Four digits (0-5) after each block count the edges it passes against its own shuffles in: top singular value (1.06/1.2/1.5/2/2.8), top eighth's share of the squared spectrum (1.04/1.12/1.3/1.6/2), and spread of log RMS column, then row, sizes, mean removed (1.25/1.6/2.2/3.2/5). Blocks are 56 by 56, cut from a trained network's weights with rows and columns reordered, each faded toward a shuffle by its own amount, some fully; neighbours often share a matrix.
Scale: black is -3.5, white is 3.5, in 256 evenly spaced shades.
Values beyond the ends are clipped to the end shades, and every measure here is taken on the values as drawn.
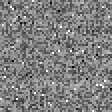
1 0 0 0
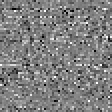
3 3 0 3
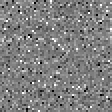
2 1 0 1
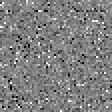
2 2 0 1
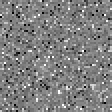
0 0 0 0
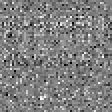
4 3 1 2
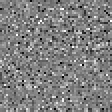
3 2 0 1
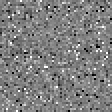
1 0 0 0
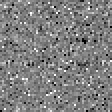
2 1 0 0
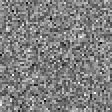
0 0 0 0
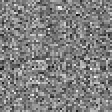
3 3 0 2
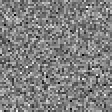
0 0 0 0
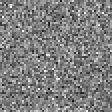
1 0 0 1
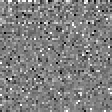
3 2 0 2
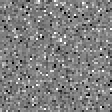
0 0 0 0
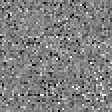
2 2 0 1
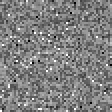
1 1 0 0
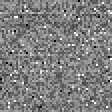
1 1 0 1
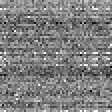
4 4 1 2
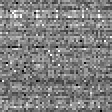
4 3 1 2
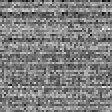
4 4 1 2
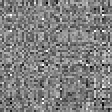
4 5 2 2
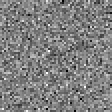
2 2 0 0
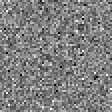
2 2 1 0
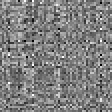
4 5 2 2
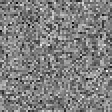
3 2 0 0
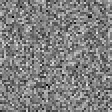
1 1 0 0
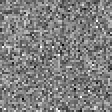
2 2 0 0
